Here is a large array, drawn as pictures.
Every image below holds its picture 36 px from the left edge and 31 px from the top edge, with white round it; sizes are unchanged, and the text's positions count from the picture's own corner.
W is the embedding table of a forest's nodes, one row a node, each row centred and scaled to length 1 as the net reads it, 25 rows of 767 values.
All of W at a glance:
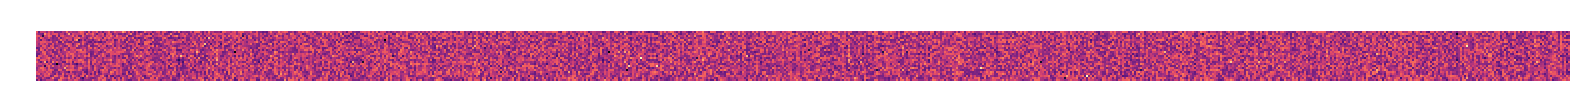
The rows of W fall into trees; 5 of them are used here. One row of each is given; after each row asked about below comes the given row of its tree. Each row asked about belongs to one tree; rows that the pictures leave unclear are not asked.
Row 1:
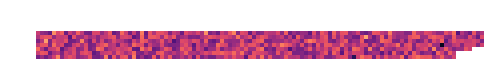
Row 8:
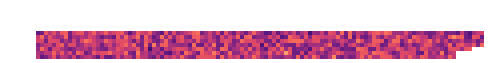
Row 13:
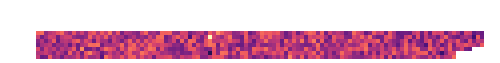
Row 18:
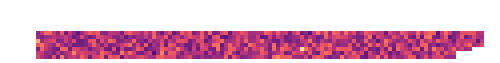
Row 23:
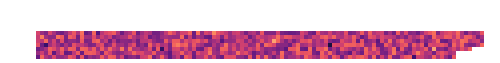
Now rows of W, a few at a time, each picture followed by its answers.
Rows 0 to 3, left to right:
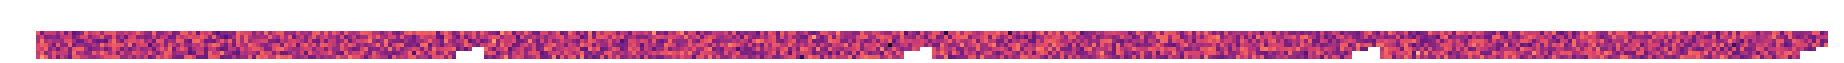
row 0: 18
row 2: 13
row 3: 18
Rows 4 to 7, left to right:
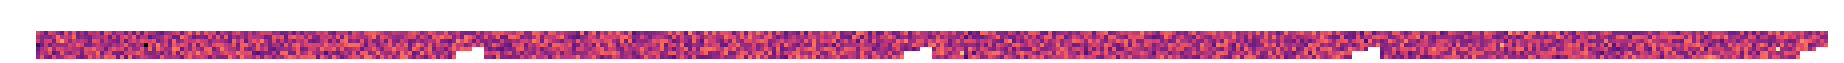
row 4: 23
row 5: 13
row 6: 18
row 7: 23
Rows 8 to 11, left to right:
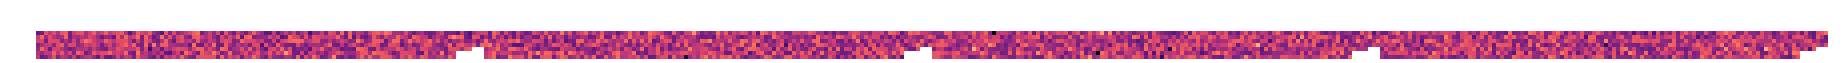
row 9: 18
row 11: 8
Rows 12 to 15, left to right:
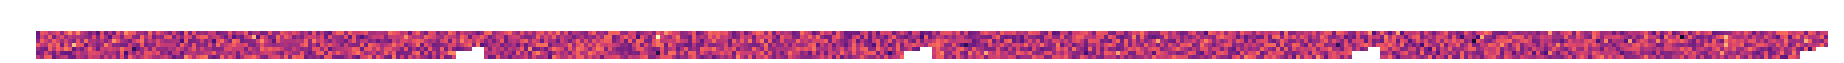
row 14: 18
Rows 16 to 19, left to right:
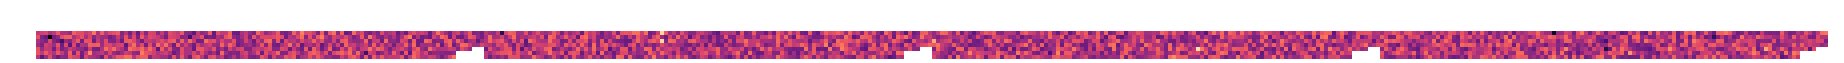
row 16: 13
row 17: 8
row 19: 8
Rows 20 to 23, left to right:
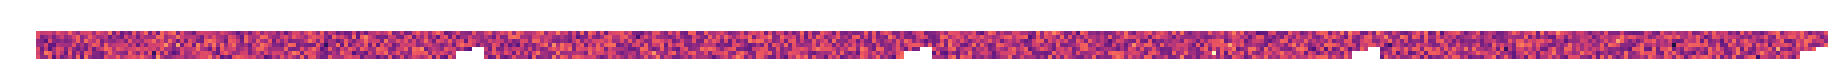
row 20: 13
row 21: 13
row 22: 1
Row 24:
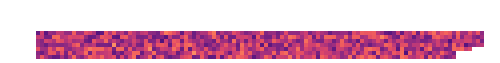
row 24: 23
